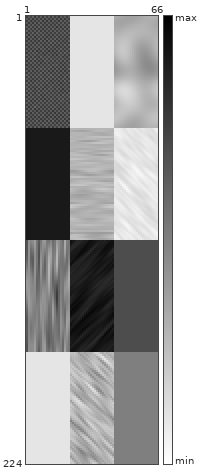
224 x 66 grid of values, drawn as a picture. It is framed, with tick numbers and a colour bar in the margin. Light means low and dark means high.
It is made of 4 by 3 panels. Panel 1,1: high, checkered. Panel 1,2: very low, flat. Panel 1,3: low, smooth. Panel 2,1: very high, flat. Panel 2,2: low, streaked across, faint in contrast. Panel 2,3: very low, slanting down to the right, faint in contrast. Panel 3,1: middling, streaked downward. Panel 3,2: very high, slanting up to the right, faint in contrast. Panel 3,3: high, flat. Panel 4,1: very low, flat. Panel 4,2: low, slanting down to the right. Panel 4,3: middling, flat.
